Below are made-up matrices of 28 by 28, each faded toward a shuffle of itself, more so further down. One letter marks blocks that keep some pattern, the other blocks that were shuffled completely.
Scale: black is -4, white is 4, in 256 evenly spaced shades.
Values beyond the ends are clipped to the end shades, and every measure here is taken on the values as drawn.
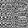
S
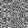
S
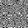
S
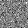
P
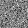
P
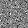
P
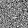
P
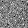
P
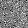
P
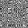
S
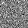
P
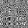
S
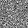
P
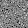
P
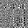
S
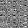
S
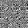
S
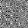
S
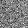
P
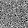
P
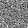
P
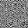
S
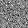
P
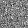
P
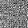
S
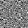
S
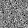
P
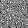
P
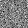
P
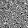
P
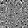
S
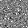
P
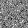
P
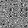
S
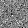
P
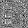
S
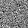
P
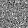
P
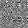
S
